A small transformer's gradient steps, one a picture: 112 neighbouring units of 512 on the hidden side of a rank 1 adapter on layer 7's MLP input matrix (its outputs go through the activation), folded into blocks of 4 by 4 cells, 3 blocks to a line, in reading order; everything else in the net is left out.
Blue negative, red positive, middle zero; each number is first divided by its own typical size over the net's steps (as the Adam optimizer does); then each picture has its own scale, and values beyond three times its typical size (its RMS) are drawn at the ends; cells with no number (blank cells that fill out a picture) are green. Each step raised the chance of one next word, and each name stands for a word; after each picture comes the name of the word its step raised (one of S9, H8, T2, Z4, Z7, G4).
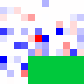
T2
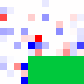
T2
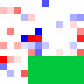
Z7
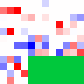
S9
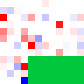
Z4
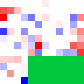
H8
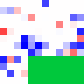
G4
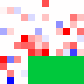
G4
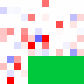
Z4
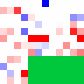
Z7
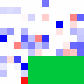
Z4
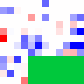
G4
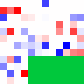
S9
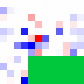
T2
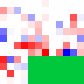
G4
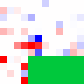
T2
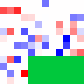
S9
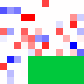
H8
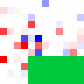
T2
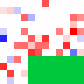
G4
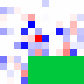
T2
